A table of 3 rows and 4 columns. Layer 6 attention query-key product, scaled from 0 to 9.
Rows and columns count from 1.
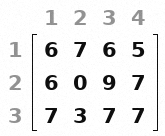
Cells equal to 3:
1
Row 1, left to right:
6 7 6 5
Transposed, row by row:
6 6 7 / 7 0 3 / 6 9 7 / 5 7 7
